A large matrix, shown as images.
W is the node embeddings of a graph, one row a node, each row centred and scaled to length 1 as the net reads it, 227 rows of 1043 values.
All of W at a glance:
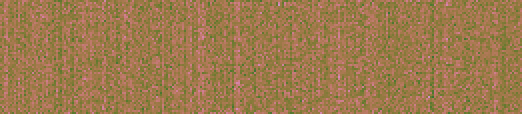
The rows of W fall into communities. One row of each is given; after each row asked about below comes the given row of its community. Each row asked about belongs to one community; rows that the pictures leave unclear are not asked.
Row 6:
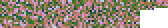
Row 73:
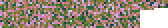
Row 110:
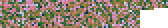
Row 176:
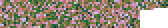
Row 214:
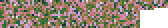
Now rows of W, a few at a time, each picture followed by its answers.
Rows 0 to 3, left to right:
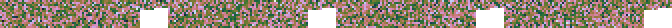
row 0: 73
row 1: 176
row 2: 176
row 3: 176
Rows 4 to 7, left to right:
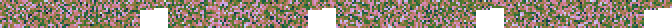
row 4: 110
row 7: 214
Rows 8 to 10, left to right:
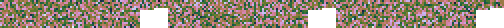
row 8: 73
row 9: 110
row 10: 214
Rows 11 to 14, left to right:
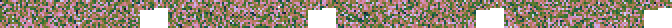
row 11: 214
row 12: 110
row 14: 6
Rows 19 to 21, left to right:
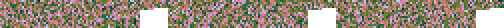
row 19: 73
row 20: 176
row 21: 110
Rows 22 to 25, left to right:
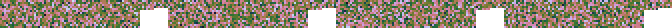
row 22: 73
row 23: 73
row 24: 6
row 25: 6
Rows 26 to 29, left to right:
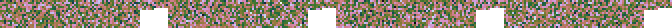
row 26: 110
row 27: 6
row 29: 6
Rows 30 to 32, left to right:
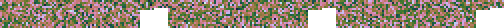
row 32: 6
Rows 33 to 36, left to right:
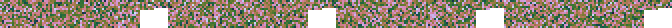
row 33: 6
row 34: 73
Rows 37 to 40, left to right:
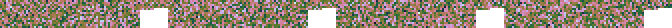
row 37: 176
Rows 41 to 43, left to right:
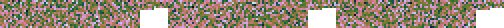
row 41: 6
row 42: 110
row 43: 6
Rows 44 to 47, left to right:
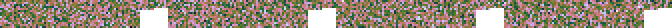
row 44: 214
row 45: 6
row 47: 73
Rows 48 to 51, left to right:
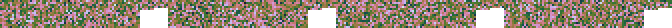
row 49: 214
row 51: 73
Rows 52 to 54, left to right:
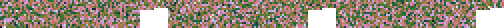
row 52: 176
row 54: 6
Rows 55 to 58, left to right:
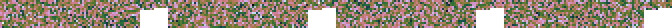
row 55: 73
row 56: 176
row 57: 6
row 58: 110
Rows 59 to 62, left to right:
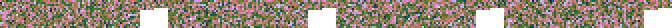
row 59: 73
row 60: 110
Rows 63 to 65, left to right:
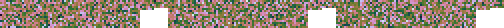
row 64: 214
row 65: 110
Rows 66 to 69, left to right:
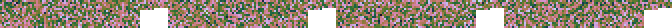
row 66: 6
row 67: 6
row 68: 110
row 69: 6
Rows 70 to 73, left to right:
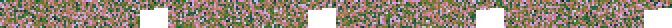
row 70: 214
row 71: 73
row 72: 110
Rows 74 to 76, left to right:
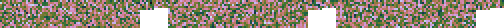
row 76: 73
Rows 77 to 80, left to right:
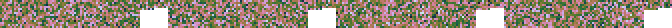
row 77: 214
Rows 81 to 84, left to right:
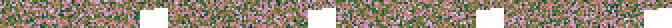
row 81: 110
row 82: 176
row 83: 214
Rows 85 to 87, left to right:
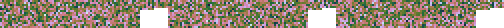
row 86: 73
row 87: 6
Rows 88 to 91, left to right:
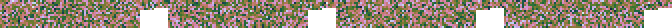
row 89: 6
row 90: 110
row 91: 6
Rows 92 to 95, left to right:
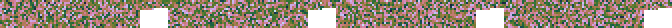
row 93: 110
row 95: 214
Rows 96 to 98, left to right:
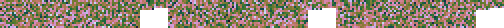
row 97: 176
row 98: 176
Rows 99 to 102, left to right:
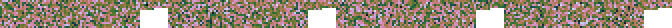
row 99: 6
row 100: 110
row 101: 6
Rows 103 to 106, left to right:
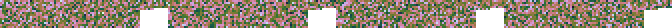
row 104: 110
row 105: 176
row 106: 110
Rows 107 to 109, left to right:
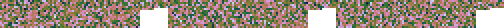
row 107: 176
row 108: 110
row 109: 6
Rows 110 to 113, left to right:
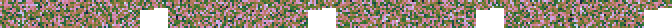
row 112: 73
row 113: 73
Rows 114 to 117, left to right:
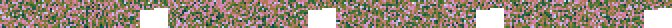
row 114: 73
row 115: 110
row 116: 73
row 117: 73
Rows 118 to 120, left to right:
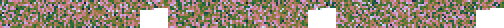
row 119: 176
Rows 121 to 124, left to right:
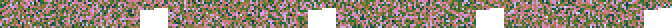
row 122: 73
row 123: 214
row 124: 214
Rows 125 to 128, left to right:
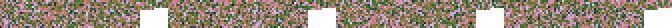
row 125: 6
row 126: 214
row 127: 73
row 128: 6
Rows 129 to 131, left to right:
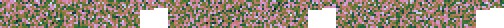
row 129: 176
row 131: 176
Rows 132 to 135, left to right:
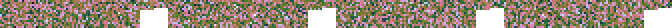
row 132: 110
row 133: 6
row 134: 176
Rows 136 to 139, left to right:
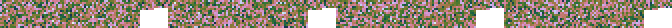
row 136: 176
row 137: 73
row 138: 110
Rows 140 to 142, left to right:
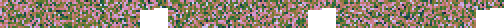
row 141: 176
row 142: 110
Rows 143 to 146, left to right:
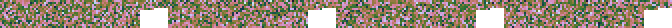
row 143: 176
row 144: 6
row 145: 214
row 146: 6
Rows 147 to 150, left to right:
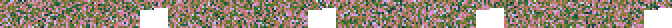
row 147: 6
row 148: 6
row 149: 214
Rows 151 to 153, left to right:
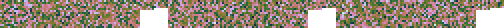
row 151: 110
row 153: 214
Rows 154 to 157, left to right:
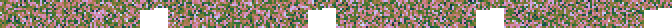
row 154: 214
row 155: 73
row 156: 6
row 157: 110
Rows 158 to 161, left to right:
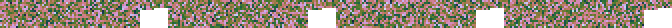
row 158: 73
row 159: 176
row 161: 176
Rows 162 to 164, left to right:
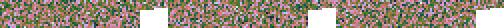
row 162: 6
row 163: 214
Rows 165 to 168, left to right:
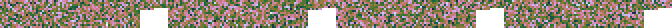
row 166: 214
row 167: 73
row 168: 214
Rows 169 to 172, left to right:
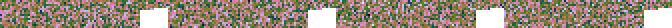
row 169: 214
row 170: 73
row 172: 73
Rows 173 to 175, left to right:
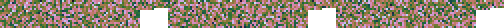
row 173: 110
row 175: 6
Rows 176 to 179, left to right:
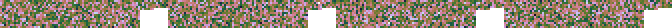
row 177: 176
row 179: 73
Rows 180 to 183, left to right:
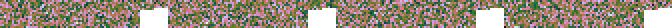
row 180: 176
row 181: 110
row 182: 110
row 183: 214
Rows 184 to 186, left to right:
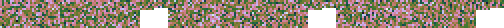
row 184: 110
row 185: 73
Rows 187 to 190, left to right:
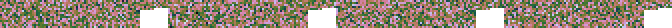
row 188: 110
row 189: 110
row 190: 6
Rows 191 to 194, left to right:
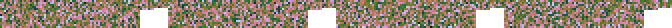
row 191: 214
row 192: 73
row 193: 73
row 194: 176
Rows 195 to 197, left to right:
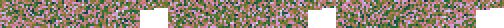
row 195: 73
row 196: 176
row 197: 176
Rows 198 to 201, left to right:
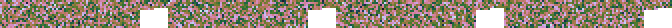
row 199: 6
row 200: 73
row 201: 176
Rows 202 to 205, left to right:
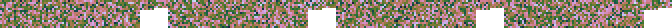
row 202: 214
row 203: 176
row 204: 176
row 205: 214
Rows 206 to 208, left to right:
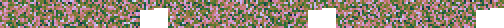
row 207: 73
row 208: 6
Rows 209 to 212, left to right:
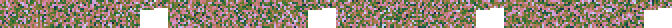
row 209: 176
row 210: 6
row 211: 176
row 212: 214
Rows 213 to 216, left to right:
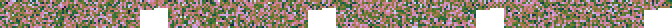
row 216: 73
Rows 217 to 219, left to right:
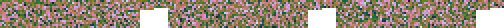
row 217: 73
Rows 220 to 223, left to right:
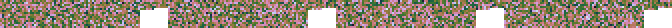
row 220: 110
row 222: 73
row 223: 6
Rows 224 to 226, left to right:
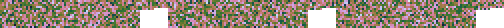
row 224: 214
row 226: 214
